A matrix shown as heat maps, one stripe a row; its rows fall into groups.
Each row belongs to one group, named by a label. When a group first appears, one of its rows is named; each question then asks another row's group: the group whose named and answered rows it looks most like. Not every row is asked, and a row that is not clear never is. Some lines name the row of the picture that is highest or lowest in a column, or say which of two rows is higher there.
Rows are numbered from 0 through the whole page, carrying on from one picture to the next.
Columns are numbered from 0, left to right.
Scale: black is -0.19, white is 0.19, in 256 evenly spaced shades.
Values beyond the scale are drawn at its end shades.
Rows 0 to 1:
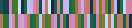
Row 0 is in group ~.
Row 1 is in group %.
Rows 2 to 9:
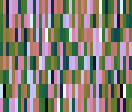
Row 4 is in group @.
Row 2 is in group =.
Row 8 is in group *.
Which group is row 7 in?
~
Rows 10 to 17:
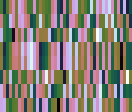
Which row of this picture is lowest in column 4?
12
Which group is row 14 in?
*
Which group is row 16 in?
=
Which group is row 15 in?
@
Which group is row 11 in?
%
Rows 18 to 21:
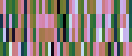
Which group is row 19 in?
@
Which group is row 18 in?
@
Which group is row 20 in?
@
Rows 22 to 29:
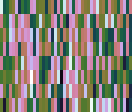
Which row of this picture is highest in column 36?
29
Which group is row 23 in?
%
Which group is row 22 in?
*
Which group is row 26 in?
*
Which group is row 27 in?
*
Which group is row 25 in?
=
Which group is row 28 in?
=
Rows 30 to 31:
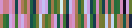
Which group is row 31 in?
%
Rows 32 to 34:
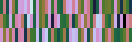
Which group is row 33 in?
~
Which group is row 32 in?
=
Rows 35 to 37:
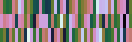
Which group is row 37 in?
~
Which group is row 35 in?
%
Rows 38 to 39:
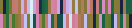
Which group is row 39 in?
=
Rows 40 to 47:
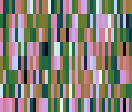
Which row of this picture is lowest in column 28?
44
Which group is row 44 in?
*
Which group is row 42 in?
%
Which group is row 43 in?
*
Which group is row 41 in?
%
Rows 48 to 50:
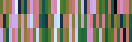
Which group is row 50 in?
=
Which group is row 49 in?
*
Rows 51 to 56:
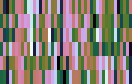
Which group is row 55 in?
%
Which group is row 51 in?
~
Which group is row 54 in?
=
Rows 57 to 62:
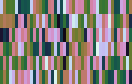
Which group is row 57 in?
*
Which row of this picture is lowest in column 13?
61
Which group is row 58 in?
@
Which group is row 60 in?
%
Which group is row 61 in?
@
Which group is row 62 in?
=
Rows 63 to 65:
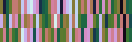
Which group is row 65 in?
=
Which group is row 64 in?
=
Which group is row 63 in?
*
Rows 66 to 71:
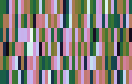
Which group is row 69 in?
~
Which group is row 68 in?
=
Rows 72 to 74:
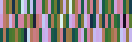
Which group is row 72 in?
=
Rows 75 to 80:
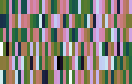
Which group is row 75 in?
~
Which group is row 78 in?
=
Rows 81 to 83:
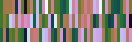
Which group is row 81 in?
@
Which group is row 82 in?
=
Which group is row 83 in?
~
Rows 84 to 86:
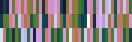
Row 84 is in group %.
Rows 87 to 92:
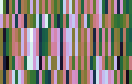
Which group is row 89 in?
*
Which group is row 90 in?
*
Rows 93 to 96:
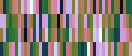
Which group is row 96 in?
%
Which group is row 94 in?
@
